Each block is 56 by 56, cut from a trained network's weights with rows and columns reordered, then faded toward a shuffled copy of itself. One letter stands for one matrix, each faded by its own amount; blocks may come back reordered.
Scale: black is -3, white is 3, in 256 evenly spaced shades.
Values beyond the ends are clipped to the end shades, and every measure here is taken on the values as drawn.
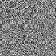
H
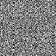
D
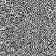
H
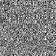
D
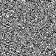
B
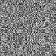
H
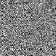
D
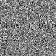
B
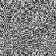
H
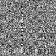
D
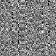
D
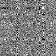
D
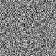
H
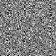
D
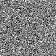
B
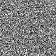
B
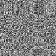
H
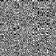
D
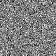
B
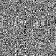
D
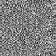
H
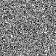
B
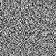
H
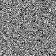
B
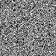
B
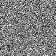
B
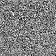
B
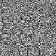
D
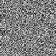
H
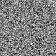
B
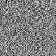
H
